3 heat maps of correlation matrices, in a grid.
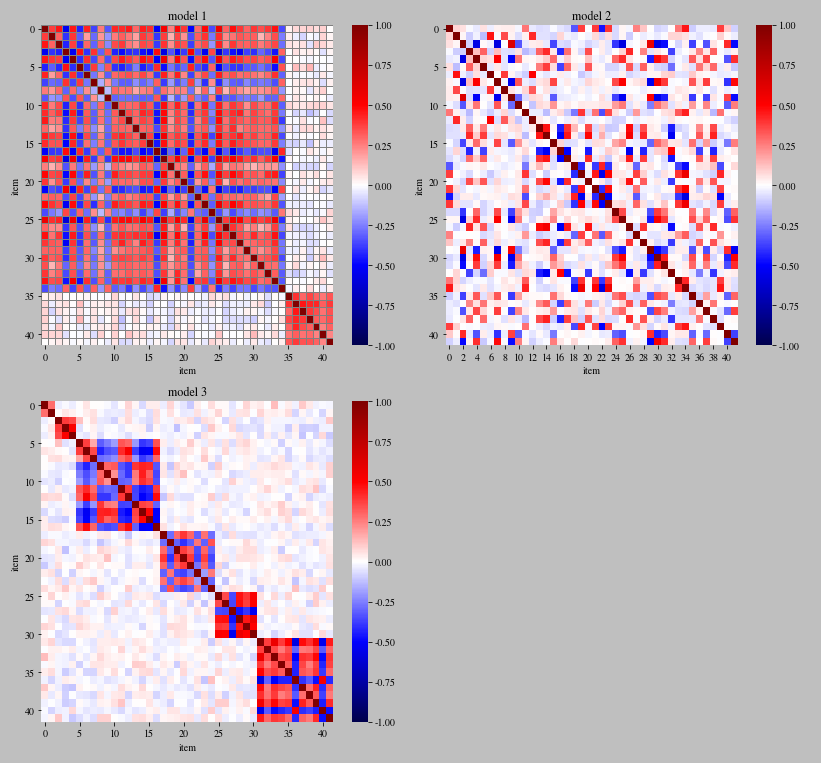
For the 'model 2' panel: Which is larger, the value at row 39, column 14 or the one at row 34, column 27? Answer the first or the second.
the second
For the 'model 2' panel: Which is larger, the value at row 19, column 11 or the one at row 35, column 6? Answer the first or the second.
the first
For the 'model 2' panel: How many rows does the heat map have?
42
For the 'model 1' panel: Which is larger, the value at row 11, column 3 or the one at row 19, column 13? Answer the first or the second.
the second
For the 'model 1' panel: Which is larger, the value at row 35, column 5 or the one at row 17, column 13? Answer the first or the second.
the second
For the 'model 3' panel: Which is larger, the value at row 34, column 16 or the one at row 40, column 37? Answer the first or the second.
the first
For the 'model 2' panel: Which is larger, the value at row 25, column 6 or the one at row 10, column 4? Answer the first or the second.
the second
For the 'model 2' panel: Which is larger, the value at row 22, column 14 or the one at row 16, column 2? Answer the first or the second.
the first
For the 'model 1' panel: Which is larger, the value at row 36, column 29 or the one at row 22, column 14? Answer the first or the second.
the second
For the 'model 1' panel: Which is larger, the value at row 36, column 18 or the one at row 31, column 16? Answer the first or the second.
the first
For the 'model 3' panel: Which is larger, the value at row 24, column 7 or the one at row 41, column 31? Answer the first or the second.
the second
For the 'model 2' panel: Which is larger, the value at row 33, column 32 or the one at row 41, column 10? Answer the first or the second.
the second
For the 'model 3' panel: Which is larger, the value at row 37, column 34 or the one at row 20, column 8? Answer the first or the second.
the first
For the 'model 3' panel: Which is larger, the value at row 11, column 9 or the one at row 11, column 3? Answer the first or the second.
the second
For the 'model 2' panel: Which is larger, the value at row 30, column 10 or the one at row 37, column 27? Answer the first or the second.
the first
